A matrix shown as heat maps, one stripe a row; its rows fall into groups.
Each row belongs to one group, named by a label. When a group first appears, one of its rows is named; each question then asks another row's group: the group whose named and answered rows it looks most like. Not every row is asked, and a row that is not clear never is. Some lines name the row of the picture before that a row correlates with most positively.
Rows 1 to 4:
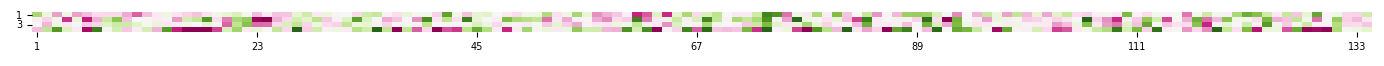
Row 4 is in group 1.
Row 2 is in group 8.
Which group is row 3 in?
8
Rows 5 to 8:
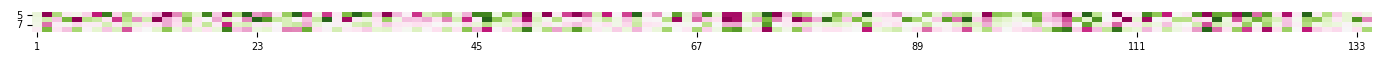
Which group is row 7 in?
8
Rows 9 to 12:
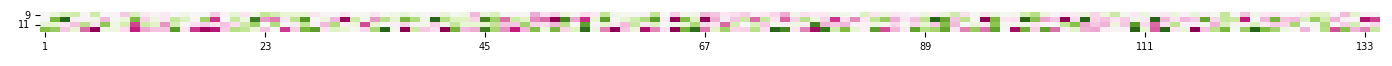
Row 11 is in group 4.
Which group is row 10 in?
8
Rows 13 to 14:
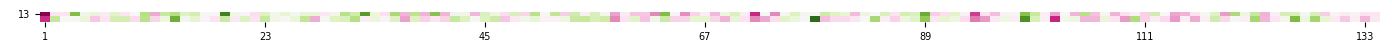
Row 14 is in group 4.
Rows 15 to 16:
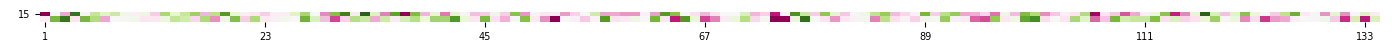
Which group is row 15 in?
4
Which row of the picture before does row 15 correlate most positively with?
13
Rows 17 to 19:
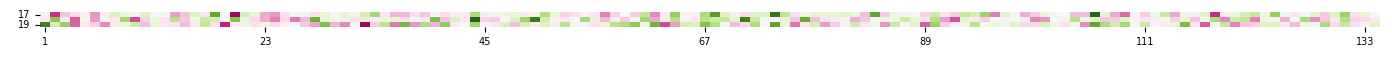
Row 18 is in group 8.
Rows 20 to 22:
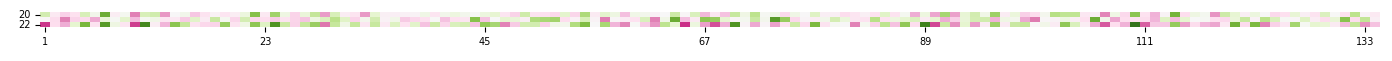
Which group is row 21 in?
8
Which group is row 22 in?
4
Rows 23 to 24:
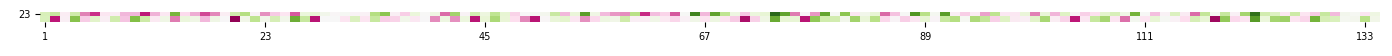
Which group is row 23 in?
1
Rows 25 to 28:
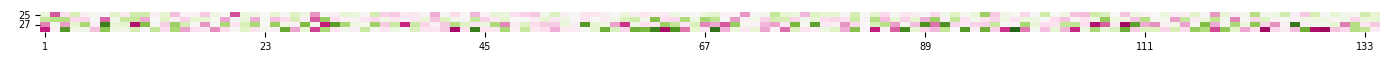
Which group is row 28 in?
1
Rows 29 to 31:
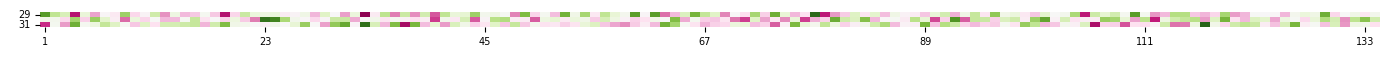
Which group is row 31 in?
4
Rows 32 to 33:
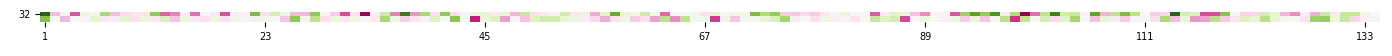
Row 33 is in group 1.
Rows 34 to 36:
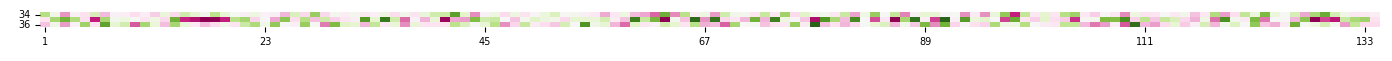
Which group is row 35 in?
1
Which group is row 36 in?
4
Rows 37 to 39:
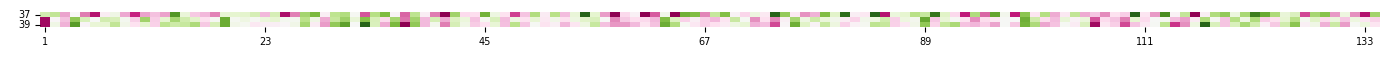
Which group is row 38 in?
4
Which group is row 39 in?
4
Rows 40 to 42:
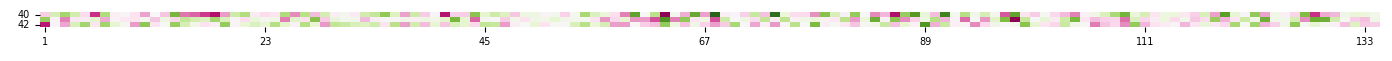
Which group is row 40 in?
1
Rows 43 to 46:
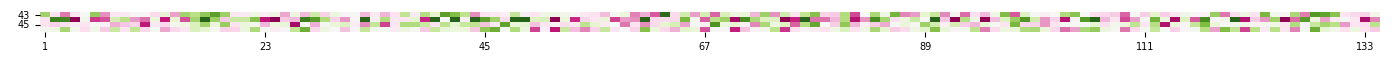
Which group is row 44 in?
8
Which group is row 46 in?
8
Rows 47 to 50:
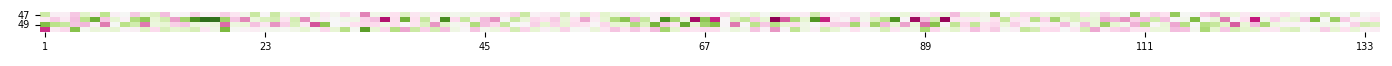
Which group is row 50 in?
4
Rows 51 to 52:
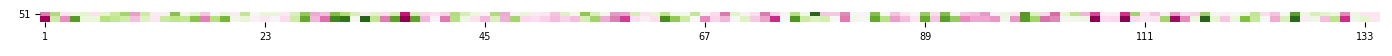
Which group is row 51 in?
4
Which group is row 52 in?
4
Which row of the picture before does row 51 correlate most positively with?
50
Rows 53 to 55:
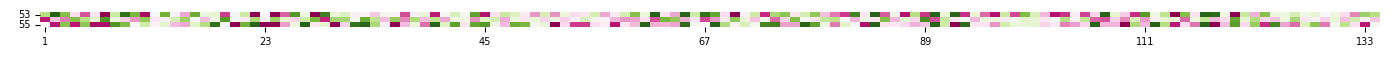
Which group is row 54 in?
4
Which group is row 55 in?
8
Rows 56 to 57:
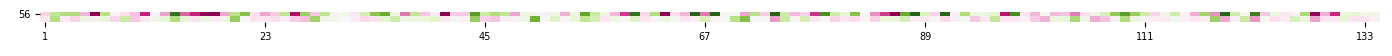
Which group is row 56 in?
1
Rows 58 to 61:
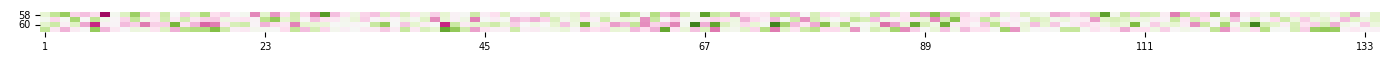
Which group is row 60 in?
1
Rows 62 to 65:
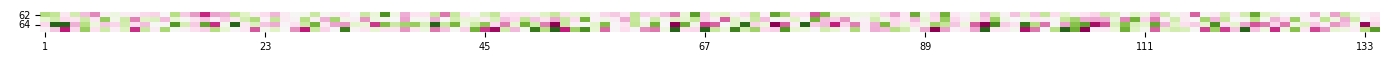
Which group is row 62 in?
1
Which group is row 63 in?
4
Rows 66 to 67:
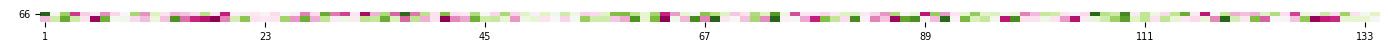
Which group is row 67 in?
1
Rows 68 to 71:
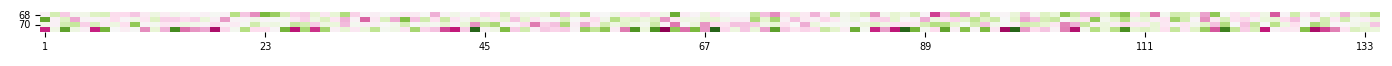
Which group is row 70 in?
8
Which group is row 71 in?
1
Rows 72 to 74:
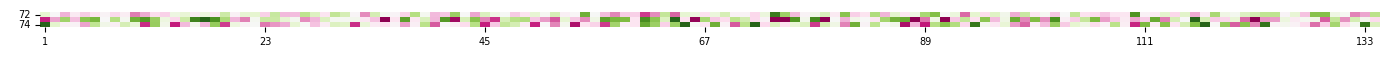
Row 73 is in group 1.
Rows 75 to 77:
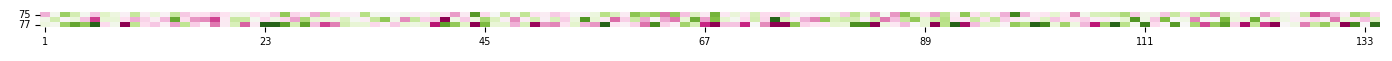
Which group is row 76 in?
1
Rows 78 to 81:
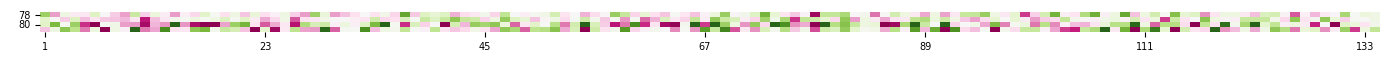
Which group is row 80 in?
1
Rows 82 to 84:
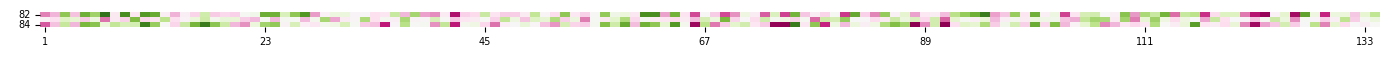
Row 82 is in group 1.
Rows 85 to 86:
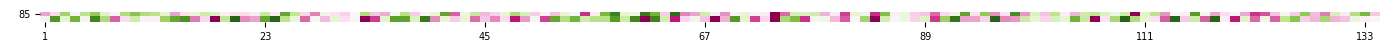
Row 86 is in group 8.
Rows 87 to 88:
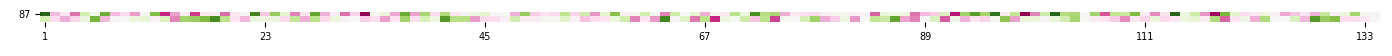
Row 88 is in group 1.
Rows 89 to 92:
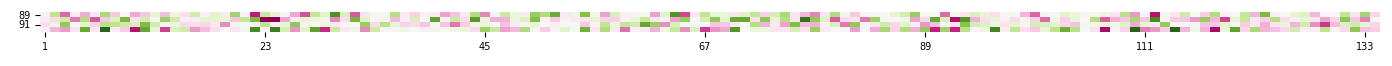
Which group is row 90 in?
8
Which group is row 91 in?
1
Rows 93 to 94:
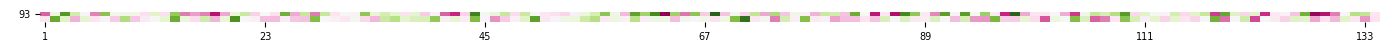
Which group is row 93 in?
1
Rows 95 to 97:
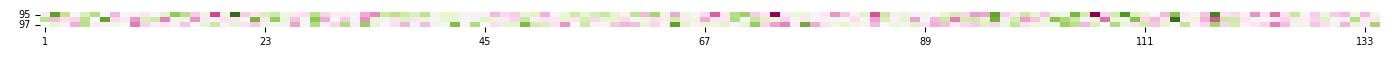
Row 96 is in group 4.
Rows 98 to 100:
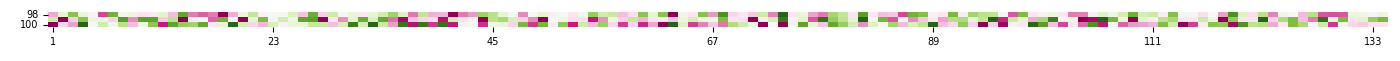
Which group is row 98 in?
1
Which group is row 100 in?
4
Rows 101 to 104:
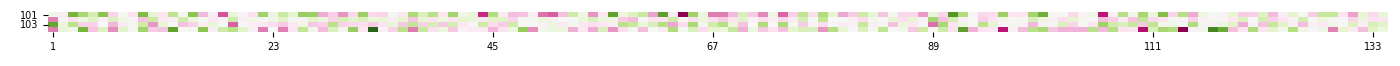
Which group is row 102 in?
4
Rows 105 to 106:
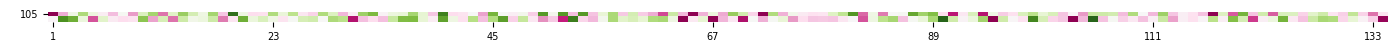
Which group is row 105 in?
4
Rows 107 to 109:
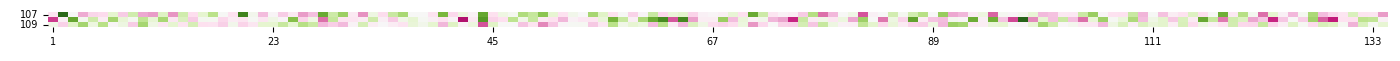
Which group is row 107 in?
8
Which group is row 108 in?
1
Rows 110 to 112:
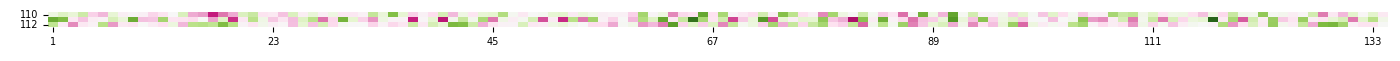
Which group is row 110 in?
1
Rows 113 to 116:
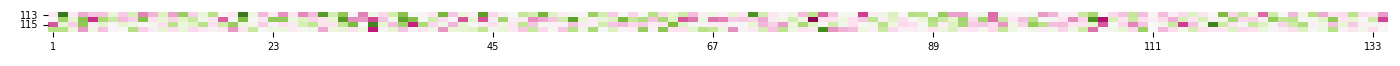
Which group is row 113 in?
8
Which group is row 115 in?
4
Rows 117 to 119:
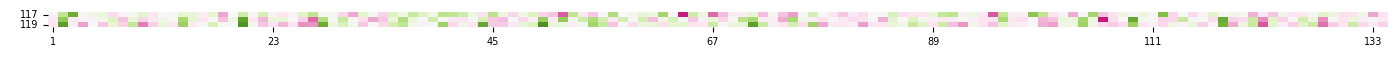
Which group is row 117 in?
8
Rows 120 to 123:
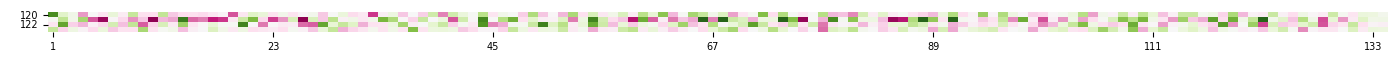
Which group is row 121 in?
1
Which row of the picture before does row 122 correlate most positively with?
119
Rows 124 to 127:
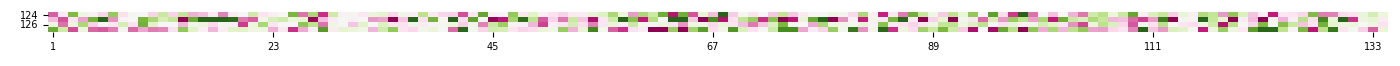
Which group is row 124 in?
1
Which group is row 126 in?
8
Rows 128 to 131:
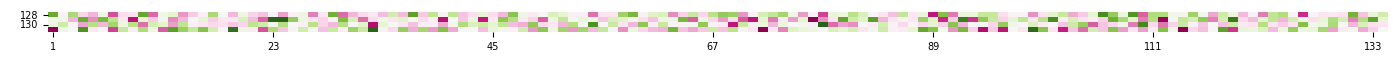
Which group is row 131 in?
4
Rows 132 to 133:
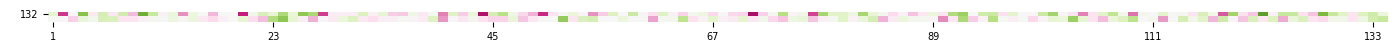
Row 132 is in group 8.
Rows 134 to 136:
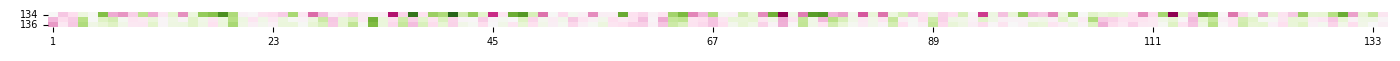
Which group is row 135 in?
4
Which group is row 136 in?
4
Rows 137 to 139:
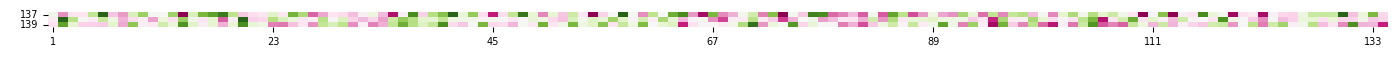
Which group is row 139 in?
8
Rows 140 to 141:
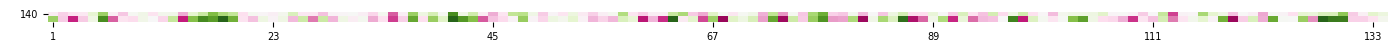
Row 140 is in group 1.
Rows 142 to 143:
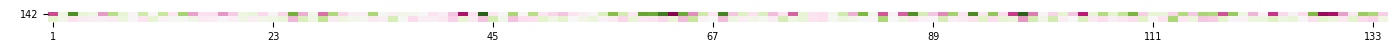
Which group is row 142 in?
1
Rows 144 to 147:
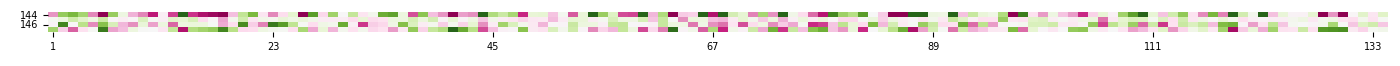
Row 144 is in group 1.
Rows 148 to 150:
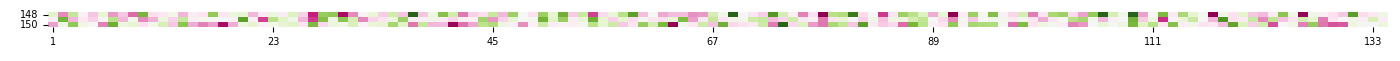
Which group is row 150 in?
1
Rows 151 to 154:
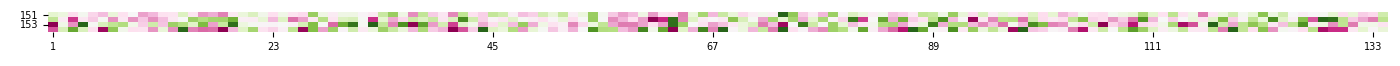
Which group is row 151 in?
1
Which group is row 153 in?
4
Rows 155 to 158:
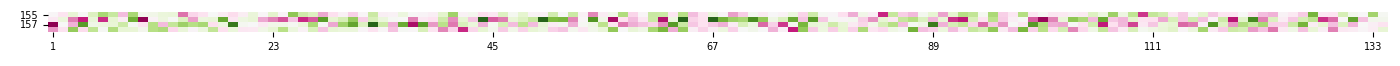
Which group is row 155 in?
1
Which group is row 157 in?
4
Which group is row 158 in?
1
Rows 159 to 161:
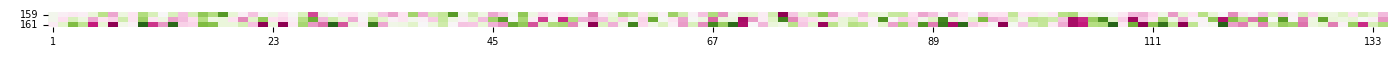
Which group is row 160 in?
8
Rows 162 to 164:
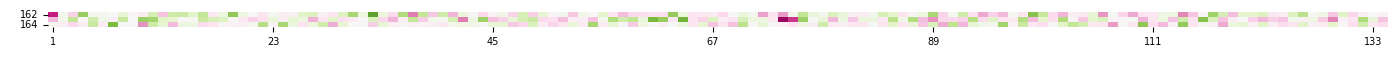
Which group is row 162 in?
4
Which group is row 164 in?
4
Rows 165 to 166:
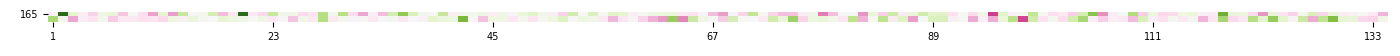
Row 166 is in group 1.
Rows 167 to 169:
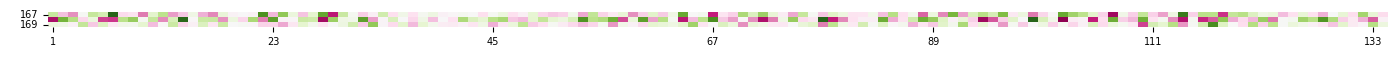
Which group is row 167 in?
4
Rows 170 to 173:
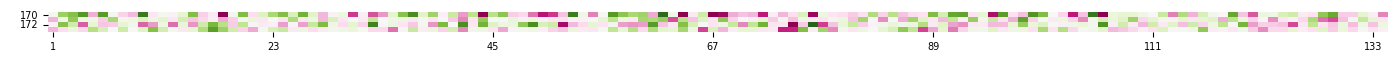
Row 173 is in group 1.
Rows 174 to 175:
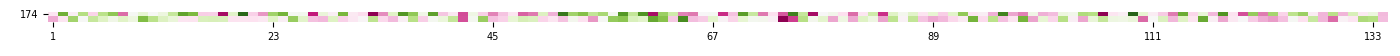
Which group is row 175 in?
1
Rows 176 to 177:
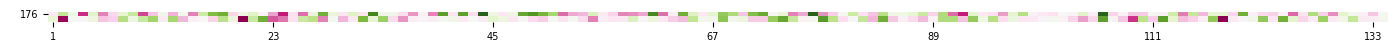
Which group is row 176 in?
8
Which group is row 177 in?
8
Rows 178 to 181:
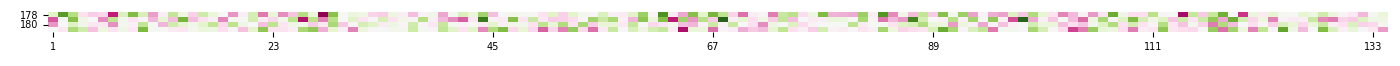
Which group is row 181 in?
8
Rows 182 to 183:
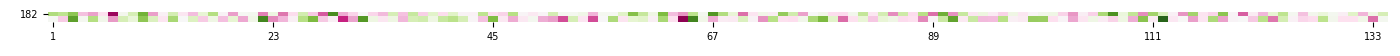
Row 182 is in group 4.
